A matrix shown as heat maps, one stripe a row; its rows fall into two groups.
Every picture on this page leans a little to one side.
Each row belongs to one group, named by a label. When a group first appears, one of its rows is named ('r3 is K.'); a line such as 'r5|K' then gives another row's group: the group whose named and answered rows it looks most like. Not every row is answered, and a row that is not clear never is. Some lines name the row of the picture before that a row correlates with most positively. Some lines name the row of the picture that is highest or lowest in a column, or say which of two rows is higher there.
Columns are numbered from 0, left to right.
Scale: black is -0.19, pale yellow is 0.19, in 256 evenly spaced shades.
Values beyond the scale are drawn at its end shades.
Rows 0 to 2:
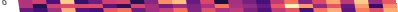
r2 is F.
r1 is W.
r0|F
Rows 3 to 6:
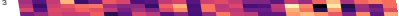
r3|F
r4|W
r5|W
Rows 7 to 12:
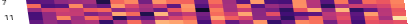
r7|F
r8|F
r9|W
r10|F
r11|W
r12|F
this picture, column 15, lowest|7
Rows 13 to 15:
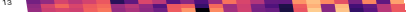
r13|W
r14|W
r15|W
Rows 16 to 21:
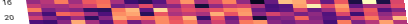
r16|W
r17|W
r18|F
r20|F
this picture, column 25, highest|21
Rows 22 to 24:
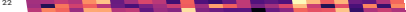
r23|W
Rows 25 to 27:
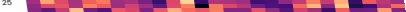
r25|W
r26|W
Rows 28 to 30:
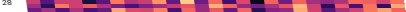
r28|F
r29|W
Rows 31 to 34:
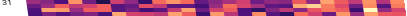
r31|F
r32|W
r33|W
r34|F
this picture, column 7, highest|34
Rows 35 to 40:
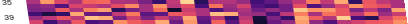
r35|W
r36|F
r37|W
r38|F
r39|W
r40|F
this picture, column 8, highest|40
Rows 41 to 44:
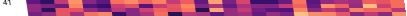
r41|F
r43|F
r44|W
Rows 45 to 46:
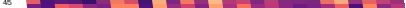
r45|F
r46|F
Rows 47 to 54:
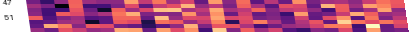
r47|F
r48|F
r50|F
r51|F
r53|W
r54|F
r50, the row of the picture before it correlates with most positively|46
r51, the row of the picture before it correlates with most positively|45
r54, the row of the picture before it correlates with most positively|46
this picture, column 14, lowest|52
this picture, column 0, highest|51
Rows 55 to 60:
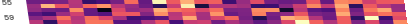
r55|F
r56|W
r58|F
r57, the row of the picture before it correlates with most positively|49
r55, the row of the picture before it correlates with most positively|52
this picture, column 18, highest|59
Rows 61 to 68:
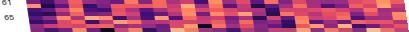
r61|F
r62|F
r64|F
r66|F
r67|W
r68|F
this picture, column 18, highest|64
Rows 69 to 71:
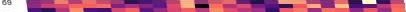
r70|W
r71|F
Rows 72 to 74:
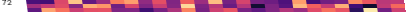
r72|F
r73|W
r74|W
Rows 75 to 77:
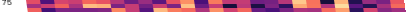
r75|W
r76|W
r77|F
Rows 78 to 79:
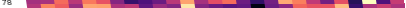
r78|W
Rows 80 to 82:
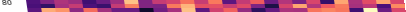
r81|F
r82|W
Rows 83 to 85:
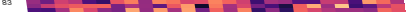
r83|F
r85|F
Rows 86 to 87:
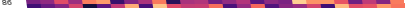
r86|W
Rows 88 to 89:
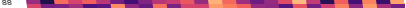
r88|W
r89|F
